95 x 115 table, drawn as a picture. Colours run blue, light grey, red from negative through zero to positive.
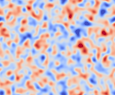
No lone cell stands out from its neighbours. No row or column stands out. The histogram is bell-shaped. No regular stripes run through it. The field is mottled with small blotches. Neither half mirrors the other. No seam splits the table. On average the colour sits 50% of the way up the scale.
